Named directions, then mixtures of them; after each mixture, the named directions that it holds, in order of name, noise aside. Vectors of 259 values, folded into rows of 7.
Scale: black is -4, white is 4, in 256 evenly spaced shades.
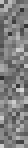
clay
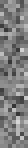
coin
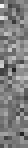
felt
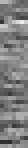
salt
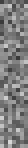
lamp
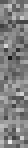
coin, lamp, salt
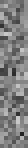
coin, felt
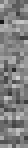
felt, lamp, salt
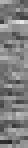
salt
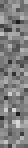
coin, lamp, salt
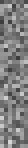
lamp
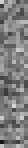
clay, salt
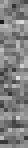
felt, lamp, salt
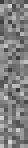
lamp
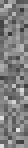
clay, lamp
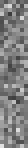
clay, coin, lamp
